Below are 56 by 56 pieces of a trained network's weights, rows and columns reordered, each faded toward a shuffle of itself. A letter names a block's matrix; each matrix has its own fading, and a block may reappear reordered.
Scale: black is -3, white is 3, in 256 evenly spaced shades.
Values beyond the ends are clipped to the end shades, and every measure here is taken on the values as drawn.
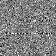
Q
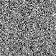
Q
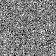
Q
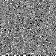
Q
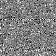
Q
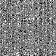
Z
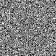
Q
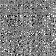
Z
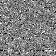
Q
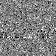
Q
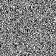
Q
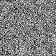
Q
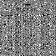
Z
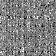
Z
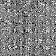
Z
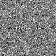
Q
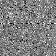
Q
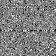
Q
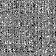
Z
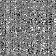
Z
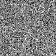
Q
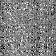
Z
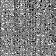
Z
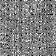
Z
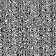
Z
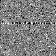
Q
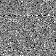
Q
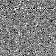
Q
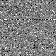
Q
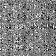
Z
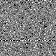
Q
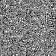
Q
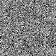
Q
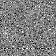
Q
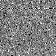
Q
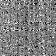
Z
